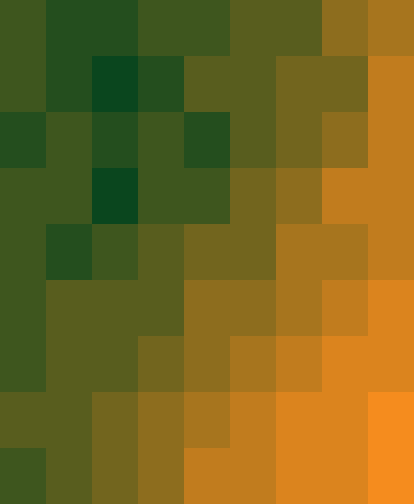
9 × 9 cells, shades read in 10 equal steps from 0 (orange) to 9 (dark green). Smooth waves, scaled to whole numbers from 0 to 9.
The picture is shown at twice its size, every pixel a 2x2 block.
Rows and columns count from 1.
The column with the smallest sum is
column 9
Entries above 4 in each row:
7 8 7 6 6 4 4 3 3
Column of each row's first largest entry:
2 3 1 3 2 1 1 1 1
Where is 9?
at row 2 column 3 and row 4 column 3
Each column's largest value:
8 8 9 8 8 6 6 5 3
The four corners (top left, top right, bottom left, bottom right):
7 3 7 0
